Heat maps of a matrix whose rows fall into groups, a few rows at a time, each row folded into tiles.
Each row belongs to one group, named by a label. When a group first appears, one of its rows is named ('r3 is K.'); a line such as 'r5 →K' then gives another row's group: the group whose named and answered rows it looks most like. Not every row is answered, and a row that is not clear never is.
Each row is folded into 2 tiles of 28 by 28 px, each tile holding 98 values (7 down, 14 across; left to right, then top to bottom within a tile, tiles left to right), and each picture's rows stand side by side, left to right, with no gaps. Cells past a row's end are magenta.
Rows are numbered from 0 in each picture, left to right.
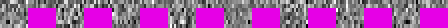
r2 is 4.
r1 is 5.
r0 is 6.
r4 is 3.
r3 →5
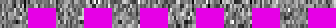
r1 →3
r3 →5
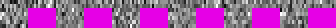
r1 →4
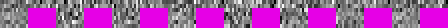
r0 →6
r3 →6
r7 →6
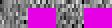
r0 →3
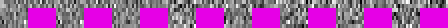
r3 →6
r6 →5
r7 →6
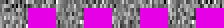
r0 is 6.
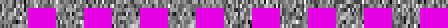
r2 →4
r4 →3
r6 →6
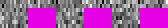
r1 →3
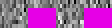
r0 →5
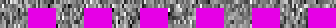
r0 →6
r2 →4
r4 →6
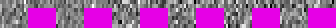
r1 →5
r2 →6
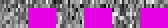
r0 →6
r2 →4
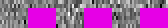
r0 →3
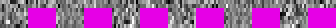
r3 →3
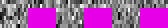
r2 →4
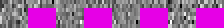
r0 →5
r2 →3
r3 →3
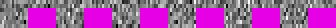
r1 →3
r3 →6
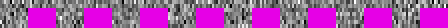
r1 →4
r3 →4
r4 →6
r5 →3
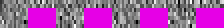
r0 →3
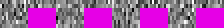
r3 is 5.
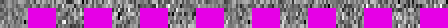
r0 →3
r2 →4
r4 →3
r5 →3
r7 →6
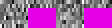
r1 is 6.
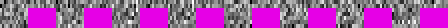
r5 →4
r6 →4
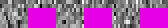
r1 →6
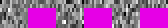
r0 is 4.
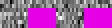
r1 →4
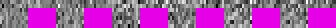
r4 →6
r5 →6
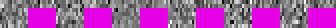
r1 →5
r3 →3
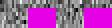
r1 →3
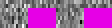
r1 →3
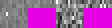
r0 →5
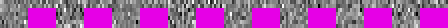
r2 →3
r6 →5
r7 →4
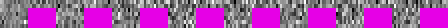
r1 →5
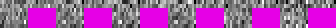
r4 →5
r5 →6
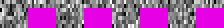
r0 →4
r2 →4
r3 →3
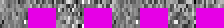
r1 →6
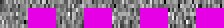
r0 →3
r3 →4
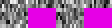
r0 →6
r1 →6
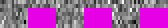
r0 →3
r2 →4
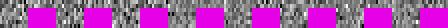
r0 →5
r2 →3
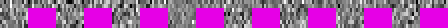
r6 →5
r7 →5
